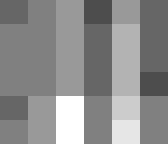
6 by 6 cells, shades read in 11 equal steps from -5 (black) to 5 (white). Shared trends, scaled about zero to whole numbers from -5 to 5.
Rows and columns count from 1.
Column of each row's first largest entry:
3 5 5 5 3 3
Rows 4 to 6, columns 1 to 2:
0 0 / -1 1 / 0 1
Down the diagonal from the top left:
-1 0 1 -1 3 0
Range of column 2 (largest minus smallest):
1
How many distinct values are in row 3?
4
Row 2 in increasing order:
-1 -1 0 0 1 2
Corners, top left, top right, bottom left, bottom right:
-1 -1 0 0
